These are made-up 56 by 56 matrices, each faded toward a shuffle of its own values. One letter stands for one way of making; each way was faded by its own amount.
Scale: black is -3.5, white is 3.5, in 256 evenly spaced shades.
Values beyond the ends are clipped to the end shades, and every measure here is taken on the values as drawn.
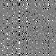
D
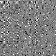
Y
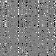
D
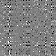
D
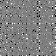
D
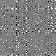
D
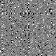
Y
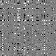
D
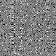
Y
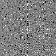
Y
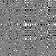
D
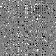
Y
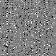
Y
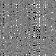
D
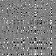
D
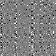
D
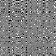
D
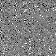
Y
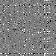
D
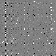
D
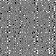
D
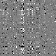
D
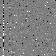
Y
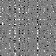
D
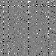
D
